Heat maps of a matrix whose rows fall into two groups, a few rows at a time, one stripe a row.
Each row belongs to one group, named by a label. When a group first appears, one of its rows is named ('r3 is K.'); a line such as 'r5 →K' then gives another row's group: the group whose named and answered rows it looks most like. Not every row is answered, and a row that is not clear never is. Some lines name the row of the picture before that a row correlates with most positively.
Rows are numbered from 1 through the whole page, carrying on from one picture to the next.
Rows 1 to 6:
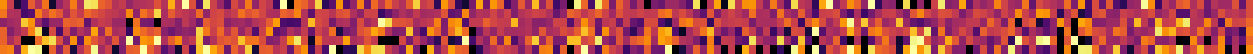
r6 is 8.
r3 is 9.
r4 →8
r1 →8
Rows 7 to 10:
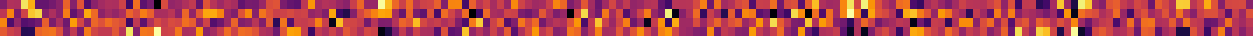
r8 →8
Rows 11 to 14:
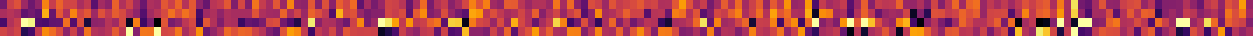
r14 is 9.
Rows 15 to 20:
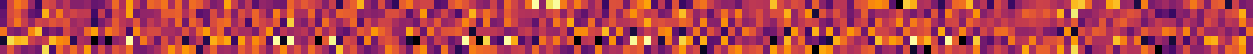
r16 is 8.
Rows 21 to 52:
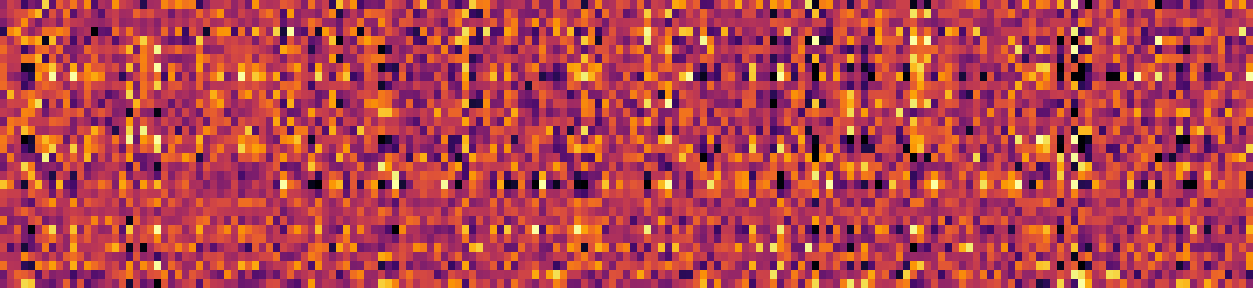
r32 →8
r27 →8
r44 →9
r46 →9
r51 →9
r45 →8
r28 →9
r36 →9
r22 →8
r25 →8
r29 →9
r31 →8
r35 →8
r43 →9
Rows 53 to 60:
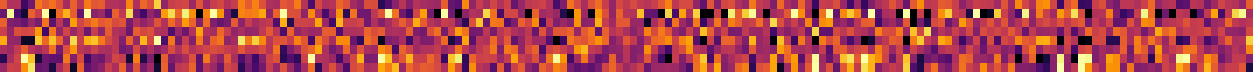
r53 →9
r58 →9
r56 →8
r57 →9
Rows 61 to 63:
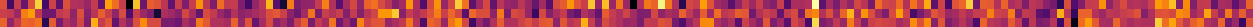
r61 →8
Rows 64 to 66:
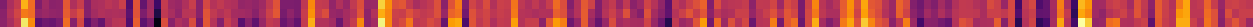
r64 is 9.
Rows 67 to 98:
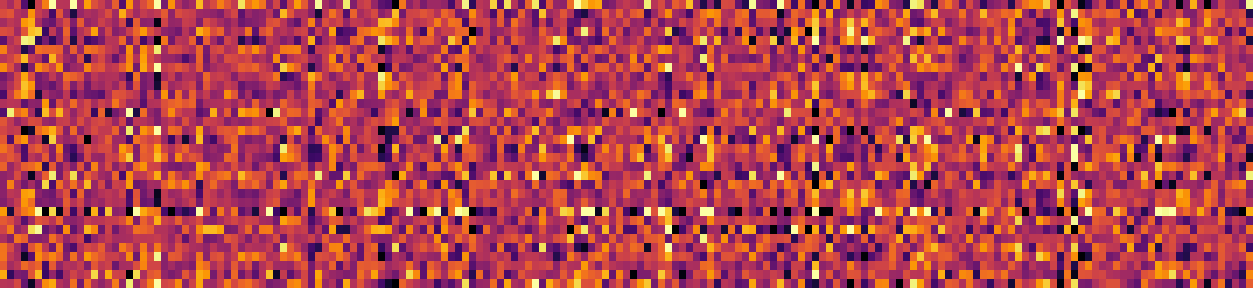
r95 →9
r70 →8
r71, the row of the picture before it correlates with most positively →66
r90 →8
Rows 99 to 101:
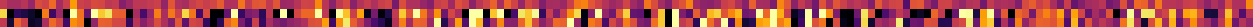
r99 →9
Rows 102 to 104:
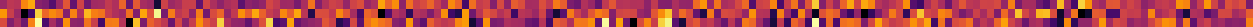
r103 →9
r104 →8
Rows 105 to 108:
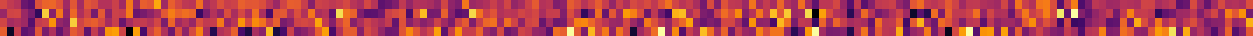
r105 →9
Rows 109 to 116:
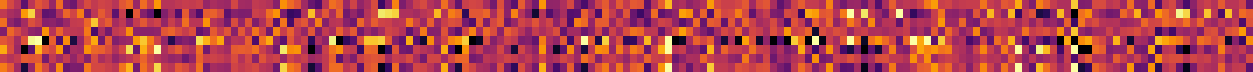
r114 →9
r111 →8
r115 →8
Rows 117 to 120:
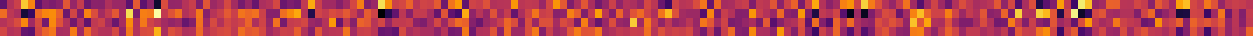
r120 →9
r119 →8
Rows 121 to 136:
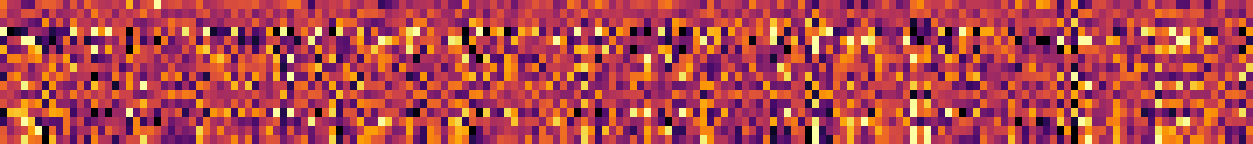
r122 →8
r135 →8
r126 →8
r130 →8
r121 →9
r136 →8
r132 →8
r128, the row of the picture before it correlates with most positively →120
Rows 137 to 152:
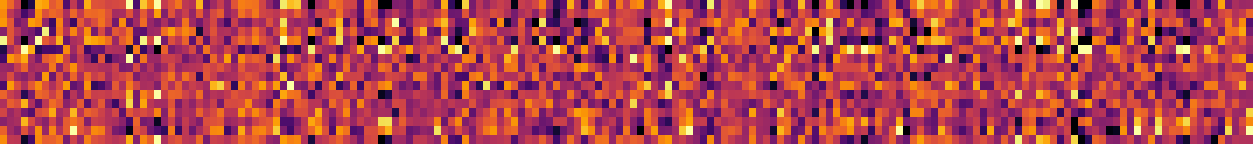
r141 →9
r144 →9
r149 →9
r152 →9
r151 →9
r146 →8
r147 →9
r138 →9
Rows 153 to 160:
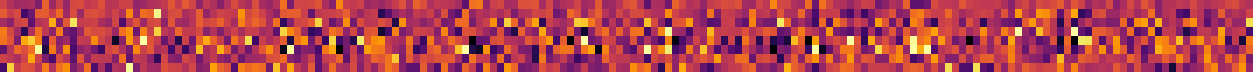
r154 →9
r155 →9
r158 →8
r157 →8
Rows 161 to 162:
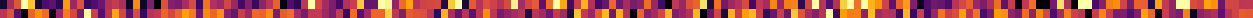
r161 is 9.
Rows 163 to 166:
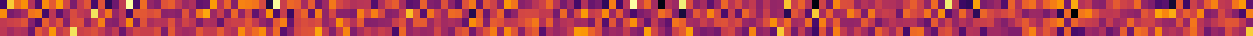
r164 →8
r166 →9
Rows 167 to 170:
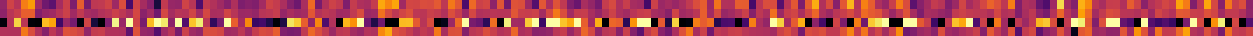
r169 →9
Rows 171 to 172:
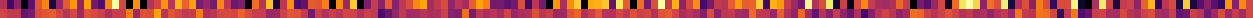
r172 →9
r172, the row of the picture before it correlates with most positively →169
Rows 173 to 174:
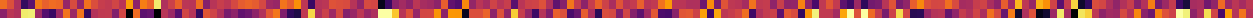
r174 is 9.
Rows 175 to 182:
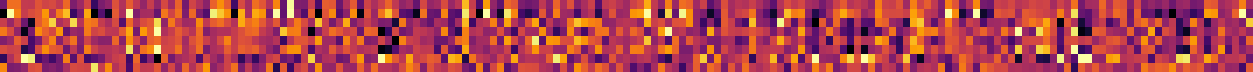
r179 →9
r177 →9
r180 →9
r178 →9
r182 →8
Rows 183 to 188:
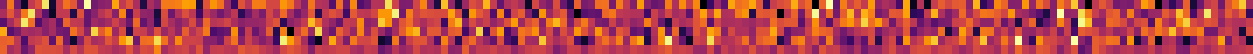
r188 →9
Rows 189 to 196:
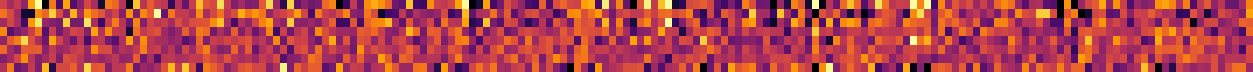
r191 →8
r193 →8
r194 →8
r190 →9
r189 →8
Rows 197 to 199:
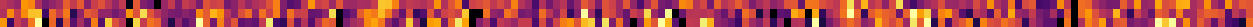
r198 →8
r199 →8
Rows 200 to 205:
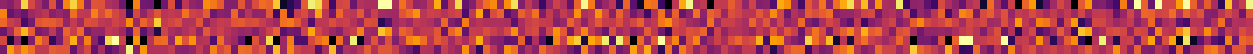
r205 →8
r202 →9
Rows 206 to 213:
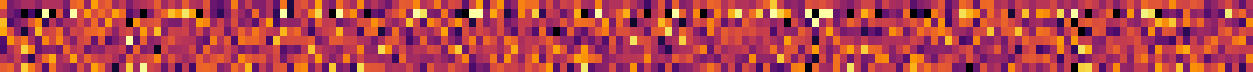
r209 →9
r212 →9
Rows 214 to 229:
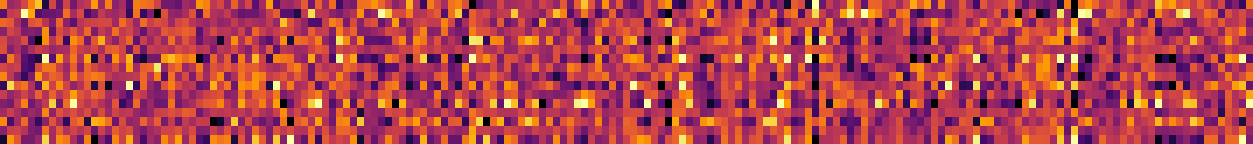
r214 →8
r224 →9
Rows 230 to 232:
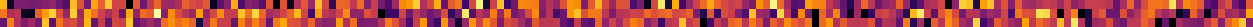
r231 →9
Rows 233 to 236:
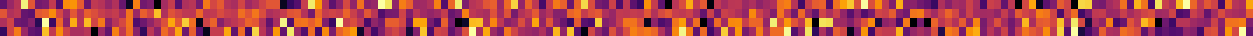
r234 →9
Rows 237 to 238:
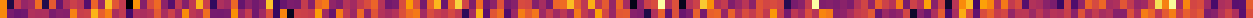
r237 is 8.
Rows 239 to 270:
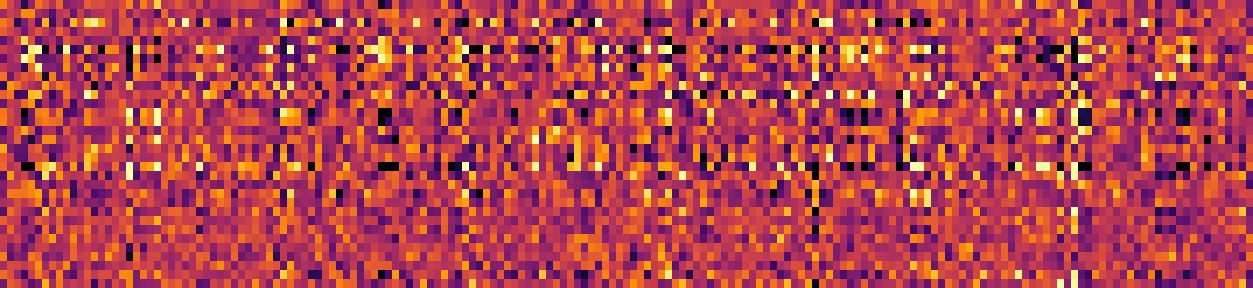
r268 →8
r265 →9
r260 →8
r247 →8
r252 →9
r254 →9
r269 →9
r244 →8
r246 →8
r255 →8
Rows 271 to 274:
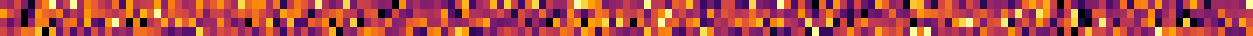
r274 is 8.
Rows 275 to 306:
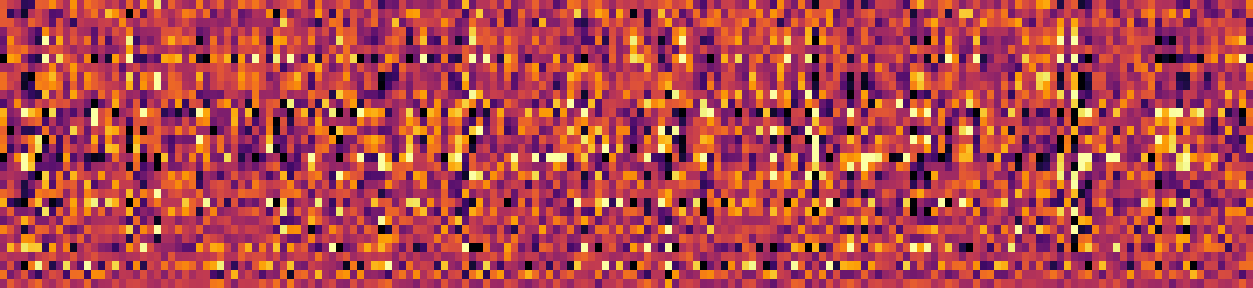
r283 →9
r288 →8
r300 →9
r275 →9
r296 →9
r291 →8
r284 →9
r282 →9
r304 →8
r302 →8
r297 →8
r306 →8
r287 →8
